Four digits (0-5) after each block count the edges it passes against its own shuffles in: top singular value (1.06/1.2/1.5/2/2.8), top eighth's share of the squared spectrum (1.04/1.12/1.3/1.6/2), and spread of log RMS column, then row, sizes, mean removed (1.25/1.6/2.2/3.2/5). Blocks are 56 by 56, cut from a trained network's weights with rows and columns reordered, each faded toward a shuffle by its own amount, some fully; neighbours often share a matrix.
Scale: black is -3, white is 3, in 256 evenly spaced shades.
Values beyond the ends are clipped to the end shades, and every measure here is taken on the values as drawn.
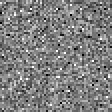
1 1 0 0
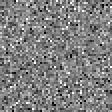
1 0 0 0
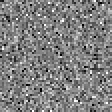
1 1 0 0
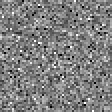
1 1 0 0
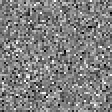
1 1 0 0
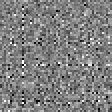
3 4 2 2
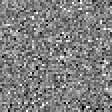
1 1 0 0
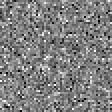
1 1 0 0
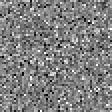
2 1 0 0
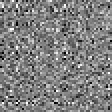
3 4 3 2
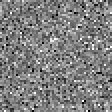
0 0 0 0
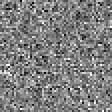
3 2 0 1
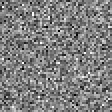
2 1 0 0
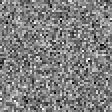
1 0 0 0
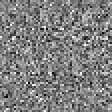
3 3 1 2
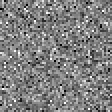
0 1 1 0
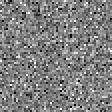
0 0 0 0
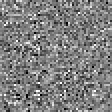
3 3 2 2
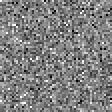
0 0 0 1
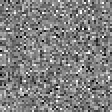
3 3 2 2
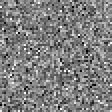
0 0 0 0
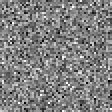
2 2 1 0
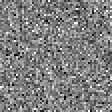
0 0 0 0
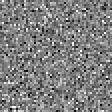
0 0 0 0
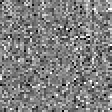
3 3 1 1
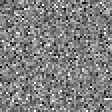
2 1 0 0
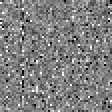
2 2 1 0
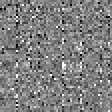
3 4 2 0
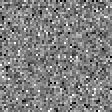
0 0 0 0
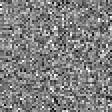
2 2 1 1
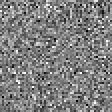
3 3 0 1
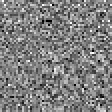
3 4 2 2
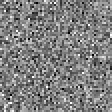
2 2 0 0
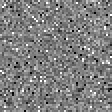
1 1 0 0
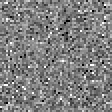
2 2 1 0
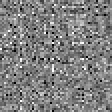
3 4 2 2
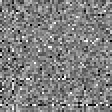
3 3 1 2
